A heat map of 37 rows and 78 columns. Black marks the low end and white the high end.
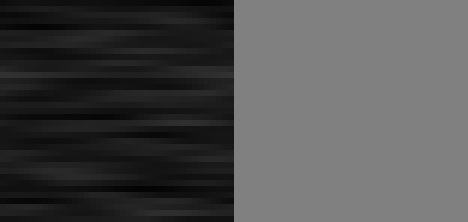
It is made of 1 by 2 panels. Panel 1,1: very low, streaked across, faint in contrast. Panel 1,2: middling, flat.
